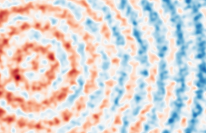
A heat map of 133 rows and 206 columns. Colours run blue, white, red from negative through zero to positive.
Histogram: bell-shaped. Slope: up to the left. Rings: centred on the middle left. Lone odd cells: none.
